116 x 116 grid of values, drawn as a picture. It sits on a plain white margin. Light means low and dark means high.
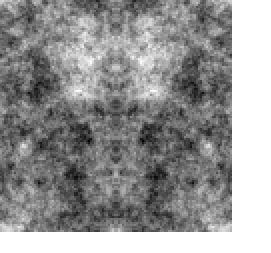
The top middle is the ninth with the lowest average. No regular stripes run through it. On average the colour sits 50% of the way up the scale. No row or column stands out. The left and right halves mirror each other.
